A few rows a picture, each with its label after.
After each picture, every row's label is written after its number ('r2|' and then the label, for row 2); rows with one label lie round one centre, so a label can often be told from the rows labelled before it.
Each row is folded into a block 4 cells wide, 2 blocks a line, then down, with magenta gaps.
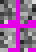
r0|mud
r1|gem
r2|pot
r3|mud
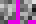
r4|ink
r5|gem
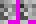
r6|pot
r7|pot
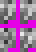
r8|ink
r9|ink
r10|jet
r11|ink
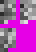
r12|mud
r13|pot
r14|ink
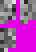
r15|gem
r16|jet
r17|mud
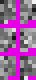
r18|mud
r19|gem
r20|gem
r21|pot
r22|jet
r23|mud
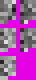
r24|gem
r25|mud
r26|pot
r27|mud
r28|pot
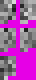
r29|gem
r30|pot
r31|jet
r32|jet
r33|mud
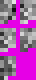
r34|gem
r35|pot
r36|pot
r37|ink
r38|mud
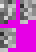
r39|ink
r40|pot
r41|pot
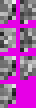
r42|gem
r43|mud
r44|pot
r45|mud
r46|gem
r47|ink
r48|gem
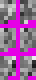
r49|ink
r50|mud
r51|jet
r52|jet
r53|gem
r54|gem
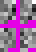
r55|gem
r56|gem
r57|jet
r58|pot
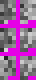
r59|mud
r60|pot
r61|mud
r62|ink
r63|jet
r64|ink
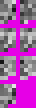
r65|gem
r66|mud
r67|ink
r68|ink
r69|pot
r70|pot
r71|gem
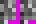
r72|mud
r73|mud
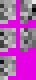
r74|pot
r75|gem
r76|pot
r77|jet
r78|pot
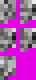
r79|jet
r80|gem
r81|gem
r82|gem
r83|ink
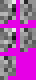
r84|gem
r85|jet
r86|gem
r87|jet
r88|jet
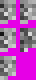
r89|pot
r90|pot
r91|pot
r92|mud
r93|pot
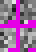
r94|gem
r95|mud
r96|pot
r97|ink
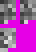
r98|mud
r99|mud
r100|pot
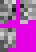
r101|gem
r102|pot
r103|ink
